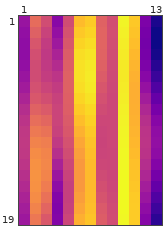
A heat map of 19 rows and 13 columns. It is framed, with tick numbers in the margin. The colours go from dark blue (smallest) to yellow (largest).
Grain: streaks running down. Stripes: upright, repeating 3 times. Slope: none. Average level on the scale: 60%.
